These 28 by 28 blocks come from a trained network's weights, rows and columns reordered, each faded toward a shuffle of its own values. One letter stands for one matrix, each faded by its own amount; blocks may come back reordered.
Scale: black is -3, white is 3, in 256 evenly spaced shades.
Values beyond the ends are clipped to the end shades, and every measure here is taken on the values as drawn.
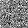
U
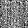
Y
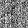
Y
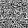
U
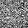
U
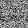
U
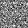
U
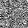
U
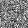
U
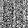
Y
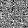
U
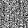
Y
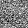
U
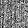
Y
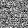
U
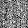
Y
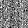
Y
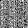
Y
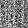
Y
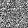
U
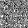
U
